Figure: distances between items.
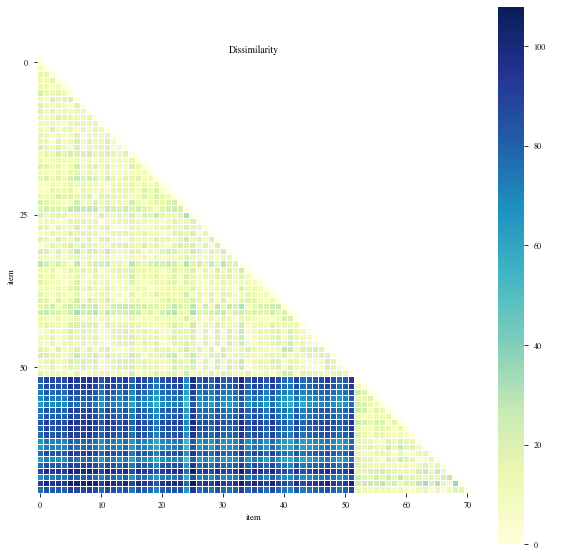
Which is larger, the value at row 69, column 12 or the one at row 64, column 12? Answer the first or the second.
the first
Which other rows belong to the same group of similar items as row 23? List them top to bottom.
0, 1, 2, 3, 4, 5, 6, 7, 8, 9, 10, 11, 12, 13, 14, 15, 16, 17, 18, 19, 20, 21, 22, 24, 25, 26, 27, 28, 29, 30, 31, 32, 33, 34, 35, 36, 37, 38, 39, 40, 41, 42, 43, 44, 45, 46, 47, 48, 49, 50, 51
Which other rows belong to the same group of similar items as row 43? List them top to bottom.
0, 1, 2, 3, 4, 5, 6, 7, 8, 9, 10, 11, 12, 13, 14, 15, 16, 17, 18, 19, 20, 21, 22, 23, 24, 25, 26, 27, 28, 29, 30, 31, 32, 33, 34, 35, 36, 37, 38, 39, 40, 41, 42, 44, 45, 46, 47, 48, 49, 50, 51
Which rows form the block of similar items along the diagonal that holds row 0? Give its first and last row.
0 to 51
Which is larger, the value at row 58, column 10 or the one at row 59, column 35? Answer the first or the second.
the second
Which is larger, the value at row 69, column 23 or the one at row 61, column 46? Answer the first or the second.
the first
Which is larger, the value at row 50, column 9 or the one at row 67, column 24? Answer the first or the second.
the second
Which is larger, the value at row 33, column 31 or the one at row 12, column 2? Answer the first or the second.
the first
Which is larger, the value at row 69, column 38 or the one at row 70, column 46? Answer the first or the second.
the first
